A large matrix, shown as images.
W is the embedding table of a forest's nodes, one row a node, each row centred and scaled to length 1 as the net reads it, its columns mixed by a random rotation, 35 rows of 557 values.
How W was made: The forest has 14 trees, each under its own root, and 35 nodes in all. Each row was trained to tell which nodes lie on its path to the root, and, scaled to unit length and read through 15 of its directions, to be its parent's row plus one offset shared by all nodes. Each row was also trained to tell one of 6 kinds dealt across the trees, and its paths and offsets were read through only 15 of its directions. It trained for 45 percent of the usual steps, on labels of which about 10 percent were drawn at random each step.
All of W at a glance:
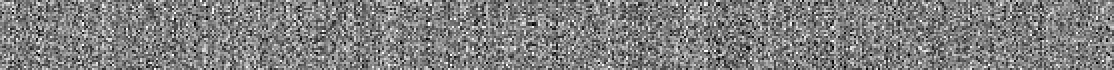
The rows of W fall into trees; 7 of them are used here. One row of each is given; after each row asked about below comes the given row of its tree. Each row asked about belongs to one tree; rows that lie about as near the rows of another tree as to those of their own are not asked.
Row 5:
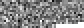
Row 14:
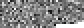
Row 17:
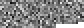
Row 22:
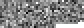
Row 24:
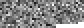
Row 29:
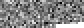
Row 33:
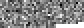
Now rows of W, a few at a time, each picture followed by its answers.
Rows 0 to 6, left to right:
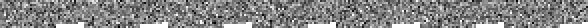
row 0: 22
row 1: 29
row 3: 5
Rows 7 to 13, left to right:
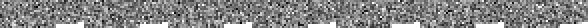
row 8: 5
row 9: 14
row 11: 22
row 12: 22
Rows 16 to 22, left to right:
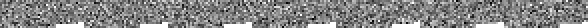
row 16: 33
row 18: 29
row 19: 24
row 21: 29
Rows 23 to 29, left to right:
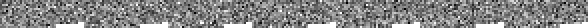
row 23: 33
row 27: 14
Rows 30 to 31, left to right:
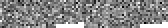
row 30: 24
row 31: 33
